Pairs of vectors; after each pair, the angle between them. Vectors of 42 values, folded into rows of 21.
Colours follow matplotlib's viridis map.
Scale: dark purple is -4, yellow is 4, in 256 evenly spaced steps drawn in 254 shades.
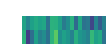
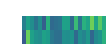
nearly opposite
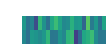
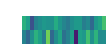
partly aligned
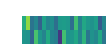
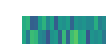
partly aligned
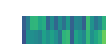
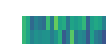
nearly opposite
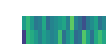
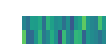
nearly opposite
